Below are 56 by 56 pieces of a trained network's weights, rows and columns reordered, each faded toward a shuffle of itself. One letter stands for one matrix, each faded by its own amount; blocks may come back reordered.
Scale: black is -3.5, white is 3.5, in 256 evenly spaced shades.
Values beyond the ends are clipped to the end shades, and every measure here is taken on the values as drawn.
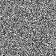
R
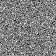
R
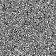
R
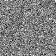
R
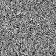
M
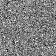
R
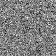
M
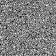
R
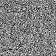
M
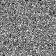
R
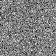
M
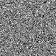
R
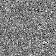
R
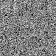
M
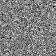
R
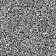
M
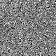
R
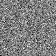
R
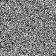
M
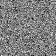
M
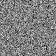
M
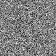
M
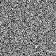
M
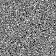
R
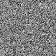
M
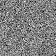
M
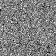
M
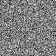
M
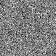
R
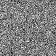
M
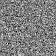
M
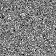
R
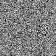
M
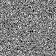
M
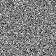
R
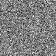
R
